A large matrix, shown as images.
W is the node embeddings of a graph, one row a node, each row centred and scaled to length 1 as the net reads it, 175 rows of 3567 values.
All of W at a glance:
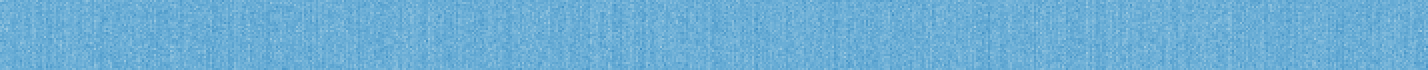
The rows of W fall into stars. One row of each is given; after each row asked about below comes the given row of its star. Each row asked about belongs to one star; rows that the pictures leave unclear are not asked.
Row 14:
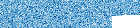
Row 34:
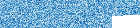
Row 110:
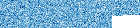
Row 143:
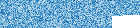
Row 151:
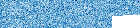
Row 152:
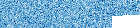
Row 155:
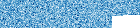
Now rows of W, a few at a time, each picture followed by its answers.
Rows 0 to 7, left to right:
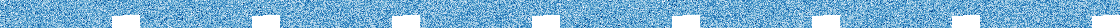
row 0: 143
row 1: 14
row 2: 151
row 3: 143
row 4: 152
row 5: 14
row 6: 143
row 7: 110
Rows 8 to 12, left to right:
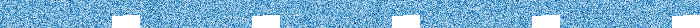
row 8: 110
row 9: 155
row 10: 152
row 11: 110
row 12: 151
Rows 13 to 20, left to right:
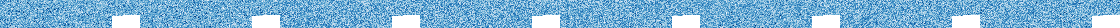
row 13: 151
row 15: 34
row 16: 152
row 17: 14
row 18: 152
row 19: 152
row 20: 143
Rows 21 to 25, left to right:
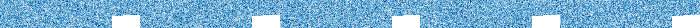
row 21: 110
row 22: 143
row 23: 14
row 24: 152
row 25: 143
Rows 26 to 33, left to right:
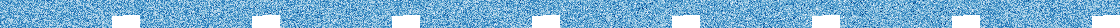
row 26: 155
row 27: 151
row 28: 14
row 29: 151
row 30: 14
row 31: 143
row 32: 155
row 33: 155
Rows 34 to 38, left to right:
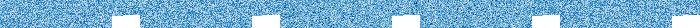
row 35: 34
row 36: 155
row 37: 151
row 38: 110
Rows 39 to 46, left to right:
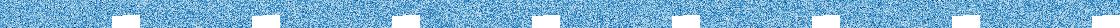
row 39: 152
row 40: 143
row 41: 151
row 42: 155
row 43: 14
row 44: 110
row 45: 110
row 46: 14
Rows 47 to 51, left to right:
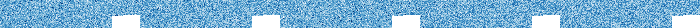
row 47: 34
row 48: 14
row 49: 155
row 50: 143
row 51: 143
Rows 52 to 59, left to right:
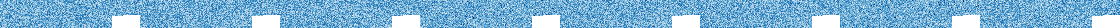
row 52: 155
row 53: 14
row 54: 34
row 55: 143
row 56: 14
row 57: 151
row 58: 152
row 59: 14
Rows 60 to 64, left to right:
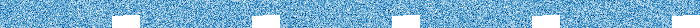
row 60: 143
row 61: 152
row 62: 155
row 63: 151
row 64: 155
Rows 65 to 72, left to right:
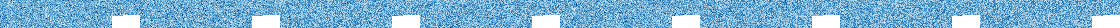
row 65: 110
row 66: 151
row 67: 34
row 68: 143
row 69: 143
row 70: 14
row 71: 152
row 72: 14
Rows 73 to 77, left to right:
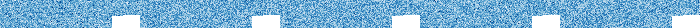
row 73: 34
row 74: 14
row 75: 143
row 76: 151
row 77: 143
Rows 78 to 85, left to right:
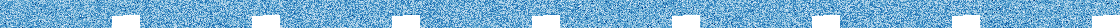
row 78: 152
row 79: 34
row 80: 155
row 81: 155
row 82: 14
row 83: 143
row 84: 110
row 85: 34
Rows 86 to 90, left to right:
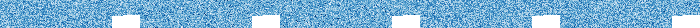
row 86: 152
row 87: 151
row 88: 110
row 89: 14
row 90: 34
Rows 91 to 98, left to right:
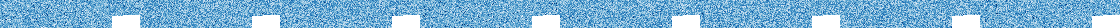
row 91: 151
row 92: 34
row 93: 110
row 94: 155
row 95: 155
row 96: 110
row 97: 143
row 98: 143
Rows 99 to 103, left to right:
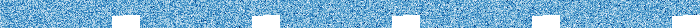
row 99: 14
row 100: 110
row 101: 110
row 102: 151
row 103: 110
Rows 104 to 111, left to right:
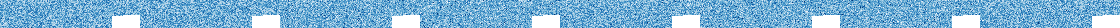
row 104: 143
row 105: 110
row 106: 143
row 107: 110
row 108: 152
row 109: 14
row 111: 151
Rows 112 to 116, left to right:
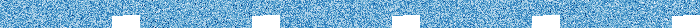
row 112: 152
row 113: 34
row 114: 34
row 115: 152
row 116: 155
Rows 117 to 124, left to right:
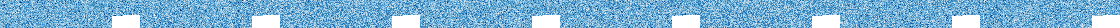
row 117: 34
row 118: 152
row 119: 152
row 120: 151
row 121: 14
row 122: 151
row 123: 14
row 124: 155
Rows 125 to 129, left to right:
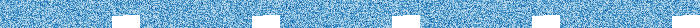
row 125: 110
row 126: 152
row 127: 34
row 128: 34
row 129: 151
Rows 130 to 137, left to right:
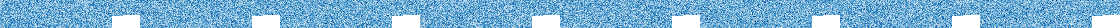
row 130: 34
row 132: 110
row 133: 143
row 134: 110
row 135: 14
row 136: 152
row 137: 151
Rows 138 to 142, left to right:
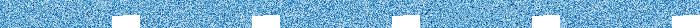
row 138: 151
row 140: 34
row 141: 34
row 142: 143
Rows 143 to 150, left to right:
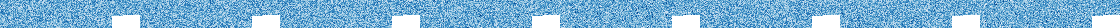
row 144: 152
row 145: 110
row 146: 151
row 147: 14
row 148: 152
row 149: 143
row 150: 143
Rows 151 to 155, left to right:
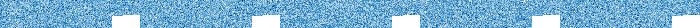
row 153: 34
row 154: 152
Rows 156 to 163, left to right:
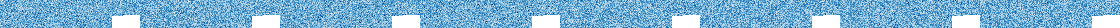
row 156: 143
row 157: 151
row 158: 14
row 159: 155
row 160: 151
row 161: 14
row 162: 155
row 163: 34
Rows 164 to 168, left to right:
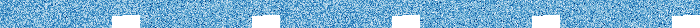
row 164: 155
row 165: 34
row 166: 151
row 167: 34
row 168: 155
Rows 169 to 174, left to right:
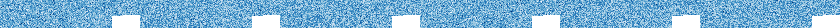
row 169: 14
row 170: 34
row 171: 14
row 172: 143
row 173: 110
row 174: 151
